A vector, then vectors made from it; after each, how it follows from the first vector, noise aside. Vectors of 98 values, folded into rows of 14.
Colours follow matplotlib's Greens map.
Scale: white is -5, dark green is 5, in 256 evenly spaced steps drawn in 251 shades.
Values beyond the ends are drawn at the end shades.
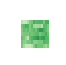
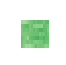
shrunk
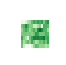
scaled up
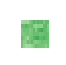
shrunk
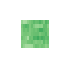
shrunk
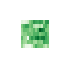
scaled up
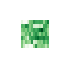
scaled up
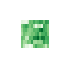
scaled up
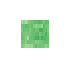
shrunk
